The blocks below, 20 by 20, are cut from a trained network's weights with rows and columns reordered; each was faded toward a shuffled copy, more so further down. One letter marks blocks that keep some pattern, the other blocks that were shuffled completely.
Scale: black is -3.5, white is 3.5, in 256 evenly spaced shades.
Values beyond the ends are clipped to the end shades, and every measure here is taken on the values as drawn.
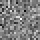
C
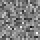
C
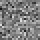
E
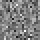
C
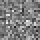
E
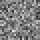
C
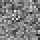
C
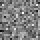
C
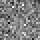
C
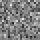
C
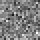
C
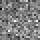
E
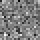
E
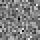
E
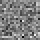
E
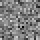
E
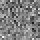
E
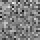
C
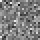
C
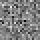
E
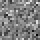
E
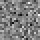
C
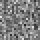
C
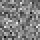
E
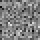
E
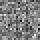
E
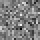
C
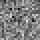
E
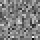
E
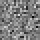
C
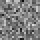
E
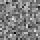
C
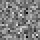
C
